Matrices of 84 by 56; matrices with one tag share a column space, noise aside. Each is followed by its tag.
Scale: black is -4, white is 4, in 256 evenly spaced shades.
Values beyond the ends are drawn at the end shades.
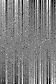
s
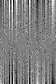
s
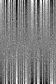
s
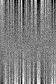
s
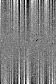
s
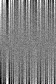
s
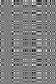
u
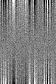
s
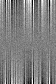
s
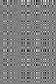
u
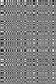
u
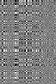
u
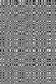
u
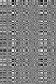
u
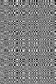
u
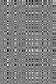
u
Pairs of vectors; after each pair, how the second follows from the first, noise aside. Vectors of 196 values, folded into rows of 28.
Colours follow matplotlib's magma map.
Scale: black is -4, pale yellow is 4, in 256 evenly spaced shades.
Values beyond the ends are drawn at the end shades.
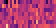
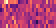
sign-scrambled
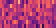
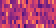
sign-scrambled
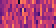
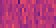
shrunk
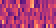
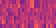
shrunk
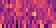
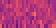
shrunk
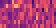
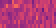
shrunk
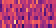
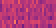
shrunk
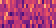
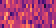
sign-scrambled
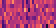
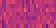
shrunk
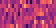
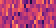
sign-scrambled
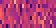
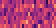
shuffled
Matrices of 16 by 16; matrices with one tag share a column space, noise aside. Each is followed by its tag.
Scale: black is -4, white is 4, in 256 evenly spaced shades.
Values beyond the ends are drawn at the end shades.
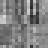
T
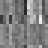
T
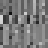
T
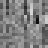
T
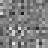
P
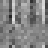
T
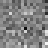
P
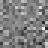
P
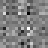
P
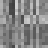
T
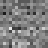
P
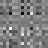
P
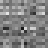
P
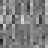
T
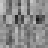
T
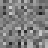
P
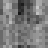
T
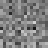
P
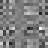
P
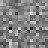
P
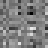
P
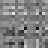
P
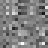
P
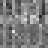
T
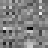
P
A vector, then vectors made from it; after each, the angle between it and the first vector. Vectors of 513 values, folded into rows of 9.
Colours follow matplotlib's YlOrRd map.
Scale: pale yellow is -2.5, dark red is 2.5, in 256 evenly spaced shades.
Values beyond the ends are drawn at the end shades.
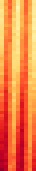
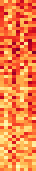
partly opposed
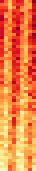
nearly opposite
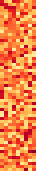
orthogonal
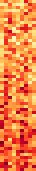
partly aligned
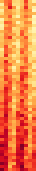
nearly parallel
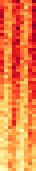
nearly opposite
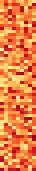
orthogonal
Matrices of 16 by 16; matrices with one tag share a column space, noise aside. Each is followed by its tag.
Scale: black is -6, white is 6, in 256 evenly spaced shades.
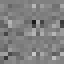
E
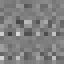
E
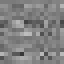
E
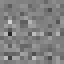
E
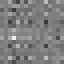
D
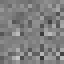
E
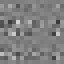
E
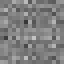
D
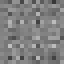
D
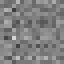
D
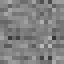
D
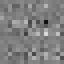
E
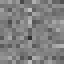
D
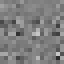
E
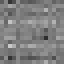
D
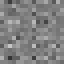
D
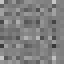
D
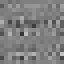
E
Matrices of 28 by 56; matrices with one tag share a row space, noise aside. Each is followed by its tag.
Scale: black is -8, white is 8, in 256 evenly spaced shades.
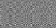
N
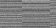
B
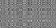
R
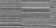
B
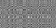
R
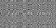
R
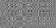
R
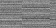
B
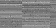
B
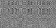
R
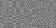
N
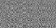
R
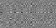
N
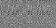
R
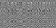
R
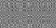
R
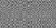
R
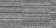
B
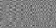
N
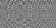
R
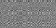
R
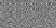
N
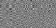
N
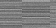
B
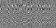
R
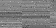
B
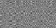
N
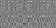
R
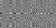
N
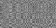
N
